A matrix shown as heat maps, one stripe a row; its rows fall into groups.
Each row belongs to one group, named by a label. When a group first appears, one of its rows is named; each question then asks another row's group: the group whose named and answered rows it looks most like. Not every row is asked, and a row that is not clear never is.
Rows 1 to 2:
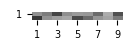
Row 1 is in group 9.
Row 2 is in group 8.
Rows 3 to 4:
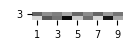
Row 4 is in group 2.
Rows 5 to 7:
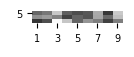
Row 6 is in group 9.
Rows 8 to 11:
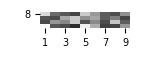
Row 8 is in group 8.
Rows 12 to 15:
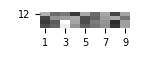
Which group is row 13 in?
8
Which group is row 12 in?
2
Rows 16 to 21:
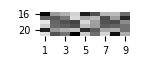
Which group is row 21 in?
2
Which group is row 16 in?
8
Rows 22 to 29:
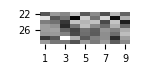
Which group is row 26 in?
9
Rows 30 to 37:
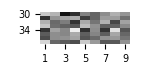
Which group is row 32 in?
2
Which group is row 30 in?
9
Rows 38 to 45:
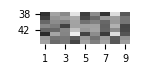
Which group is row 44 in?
2
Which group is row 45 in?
2
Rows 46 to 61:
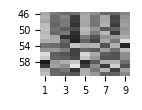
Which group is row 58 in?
8
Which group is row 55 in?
9
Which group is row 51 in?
2
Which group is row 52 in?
9
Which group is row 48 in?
2
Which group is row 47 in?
2
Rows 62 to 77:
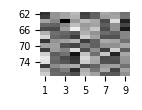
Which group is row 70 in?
9
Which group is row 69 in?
8
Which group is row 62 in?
8
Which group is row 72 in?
2
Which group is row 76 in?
2
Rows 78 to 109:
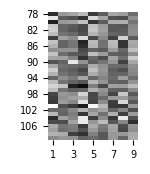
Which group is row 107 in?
2
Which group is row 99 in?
8
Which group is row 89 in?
9
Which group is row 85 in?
2
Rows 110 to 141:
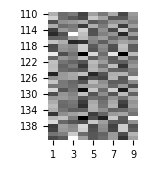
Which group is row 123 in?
2
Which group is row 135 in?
8
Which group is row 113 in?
2
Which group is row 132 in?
2
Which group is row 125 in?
8
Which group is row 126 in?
9
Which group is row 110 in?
2
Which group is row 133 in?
2
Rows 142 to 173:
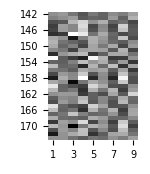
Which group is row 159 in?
9
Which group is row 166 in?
2
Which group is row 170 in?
9
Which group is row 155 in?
2
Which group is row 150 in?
2
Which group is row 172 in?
8
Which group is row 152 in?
8
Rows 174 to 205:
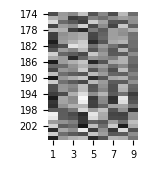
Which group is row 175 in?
9
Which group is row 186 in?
8
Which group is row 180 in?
8
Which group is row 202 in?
2
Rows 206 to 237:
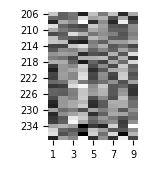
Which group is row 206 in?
2
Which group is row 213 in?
9
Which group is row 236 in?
2
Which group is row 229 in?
8
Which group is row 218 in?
9
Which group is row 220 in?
8
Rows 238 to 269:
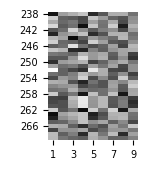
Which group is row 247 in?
9
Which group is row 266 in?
9
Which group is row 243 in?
8
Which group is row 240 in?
2
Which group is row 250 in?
8
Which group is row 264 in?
8
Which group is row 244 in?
9
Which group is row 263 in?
8
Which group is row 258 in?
2
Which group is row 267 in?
8
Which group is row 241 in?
2
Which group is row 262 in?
2
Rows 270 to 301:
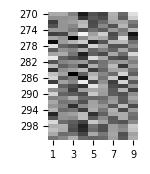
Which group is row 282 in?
8
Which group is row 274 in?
9
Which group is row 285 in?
9
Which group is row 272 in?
8
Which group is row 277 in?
8
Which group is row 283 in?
2
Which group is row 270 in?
9
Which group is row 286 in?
2
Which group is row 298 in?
9
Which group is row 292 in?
2
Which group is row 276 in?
9
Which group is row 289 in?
9
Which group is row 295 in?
8
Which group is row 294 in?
2
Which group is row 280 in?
9
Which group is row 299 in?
9
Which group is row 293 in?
9
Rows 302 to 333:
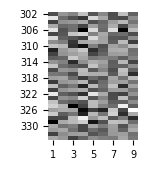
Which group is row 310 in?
9
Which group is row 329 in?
8
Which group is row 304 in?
8
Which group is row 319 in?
8
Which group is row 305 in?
2
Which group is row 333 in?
9
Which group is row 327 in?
2
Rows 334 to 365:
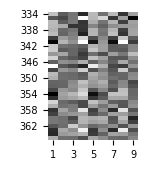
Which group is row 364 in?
8
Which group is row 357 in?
2
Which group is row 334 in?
2
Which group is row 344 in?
9
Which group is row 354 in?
8
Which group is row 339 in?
2
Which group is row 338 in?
2
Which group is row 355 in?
8
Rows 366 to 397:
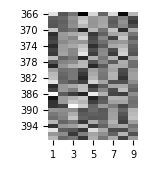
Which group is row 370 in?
2
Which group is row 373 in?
8
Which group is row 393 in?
2
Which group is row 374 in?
8
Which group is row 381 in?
2
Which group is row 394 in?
8
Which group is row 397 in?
2
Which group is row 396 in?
9
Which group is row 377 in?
2
